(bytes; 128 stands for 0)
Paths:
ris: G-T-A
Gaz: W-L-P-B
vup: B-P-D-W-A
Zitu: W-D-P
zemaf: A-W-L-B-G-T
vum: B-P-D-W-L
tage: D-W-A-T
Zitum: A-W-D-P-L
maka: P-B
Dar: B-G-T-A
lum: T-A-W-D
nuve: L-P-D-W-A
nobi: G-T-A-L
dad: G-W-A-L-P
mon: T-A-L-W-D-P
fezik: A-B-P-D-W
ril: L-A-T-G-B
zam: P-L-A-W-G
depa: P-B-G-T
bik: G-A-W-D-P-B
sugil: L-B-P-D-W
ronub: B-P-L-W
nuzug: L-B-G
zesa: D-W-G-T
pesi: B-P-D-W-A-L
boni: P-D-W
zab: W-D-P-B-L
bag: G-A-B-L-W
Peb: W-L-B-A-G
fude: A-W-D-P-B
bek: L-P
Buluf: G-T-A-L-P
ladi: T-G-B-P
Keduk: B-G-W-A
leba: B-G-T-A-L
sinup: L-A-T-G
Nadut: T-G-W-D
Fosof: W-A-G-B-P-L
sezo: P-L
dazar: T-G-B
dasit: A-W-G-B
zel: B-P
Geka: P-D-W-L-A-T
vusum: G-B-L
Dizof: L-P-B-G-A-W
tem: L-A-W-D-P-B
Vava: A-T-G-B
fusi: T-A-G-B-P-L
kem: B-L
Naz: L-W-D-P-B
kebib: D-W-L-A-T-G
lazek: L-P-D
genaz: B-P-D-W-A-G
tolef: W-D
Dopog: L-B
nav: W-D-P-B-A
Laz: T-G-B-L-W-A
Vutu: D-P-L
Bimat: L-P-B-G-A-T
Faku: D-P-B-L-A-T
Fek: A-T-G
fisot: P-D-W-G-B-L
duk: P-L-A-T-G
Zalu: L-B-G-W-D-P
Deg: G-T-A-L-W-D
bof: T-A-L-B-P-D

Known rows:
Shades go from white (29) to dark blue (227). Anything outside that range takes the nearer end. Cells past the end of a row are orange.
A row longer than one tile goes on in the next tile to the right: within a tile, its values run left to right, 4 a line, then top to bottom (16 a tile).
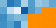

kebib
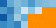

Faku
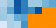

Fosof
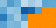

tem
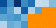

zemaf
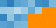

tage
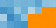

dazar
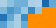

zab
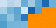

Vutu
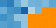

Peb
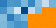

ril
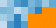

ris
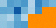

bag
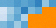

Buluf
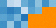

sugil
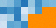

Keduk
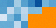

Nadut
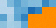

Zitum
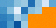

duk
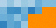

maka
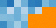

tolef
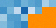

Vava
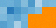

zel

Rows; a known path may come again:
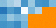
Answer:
vup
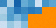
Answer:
Zalu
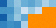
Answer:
Faku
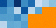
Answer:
zemaf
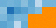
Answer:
zel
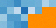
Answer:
Vava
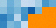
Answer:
Naz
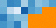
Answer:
kebib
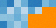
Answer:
tolef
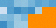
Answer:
bek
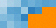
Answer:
sezo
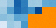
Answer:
Fosof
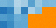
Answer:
nuzug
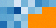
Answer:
ronub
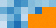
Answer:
Dar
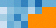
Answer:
nobi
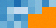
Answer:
zesa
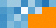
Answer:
vum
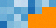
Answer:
lazek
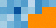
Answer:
bag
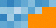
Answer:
tage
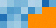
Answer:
zab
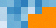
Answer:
leba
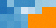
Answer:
depa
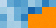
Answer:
Zitum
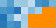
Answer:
genaz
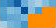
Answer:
dasit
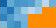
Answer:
Bimat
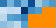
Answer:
mon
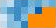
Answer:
fusi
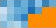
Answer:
Zitu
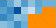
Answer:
Dizof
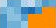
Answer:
fude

